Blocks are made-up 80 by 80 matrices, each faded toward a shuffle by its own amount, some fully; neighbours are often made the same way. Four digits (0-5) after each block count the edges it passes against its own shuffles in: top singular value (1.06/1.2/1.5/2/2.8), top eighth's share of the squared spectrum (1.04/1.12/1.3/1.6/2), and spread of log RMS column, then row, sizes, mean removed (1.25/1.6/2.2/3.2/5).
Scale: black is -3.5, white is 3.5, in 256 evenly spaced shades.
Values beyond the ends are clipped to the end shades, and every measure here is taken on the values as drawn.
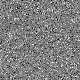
2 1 0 0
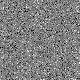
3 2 0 0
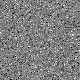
2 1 0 0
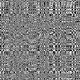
5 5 3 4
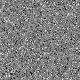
2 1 0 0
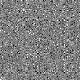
4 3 2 1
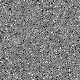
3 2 0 0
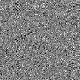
4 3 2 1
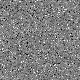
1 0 0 0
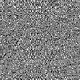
4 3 2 2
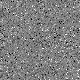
2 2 0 0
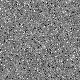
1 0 0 0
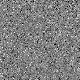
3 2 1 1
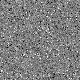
2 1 0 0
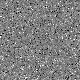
0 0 0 0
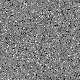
0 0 0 0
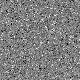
2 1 0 0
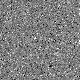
2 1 0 0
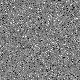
0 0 0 0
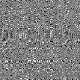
4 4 2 3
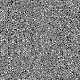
3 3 1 1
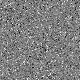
0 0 0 0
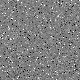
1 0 0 0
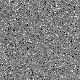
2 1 0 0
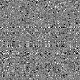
4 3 2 2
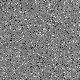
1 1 0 0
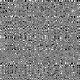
4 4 3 3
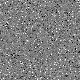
1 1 0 0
